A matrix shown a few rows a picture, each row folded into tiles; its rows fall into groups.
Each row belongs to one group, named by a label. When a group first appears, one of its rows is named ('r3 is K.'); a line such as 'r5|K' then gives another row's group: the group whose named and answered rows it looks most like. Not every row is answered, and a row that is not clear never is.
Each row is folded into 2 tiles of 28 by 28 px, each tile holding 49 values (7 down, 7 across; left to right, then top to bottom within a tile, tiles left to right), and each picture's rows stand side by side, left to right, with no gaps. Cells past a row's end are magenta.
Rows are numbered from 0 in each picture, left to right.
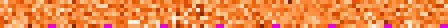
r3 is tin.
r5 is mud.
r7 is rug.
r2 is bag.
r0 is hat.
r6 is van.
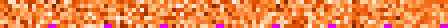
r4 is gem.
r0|gem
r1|van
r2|tin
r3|rug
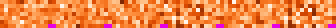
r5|tin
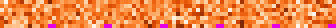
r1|van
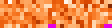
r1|gem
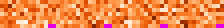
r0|bag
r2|rug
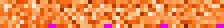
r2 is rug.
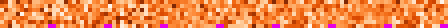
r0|van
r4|hat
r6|mud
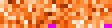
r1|bag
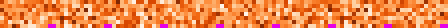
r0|gem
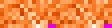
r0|van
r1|van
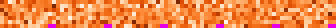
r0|gem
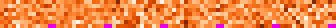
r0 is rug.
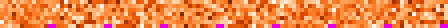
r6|van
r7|van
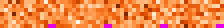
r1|bag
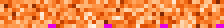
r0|bag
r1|van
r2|mud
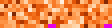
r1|hat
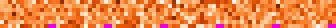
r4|gem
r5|van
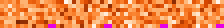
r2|rug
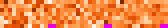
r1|van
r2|mud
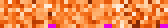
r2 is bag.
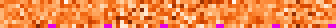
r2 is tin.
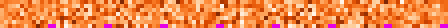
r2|mud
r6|hat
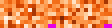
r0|tin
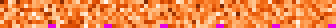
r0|van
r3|gem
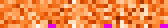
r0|van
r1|rug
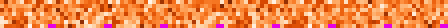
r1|gem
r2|hat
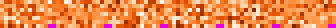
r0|tin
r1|gem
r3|tin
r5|gem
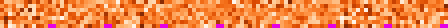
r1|mud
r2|hat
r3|van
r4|gem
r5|mud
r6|tin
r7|gem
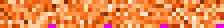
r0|gem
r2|rug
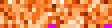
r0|gem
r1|hat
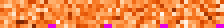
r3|rug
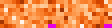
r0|bag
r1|rug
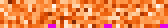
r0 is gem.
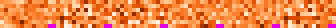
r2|bag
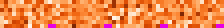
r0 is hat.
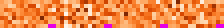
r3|mud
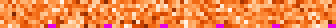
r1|hat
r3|rug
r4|bag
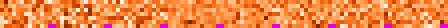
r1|tin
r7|van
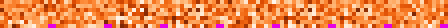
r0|gem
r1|van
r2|tin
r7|van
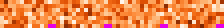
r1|tin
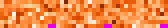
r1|mud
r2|bag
